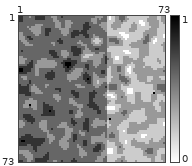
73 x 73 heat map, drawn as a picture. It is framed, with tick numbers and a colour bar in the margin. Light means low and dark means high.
Grain: blotchy. Average level on the scale: 50%. Seam: vertical, 60% of the way across, the left part higher. Lone odd cells: 3, each higher than its neighbours.
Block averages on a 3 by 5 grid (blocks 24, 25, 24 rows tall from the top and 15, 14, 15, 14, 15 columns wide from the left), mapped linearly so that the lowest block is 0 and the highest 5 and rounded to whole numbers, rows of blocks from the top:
45400 | 55511 | 54400
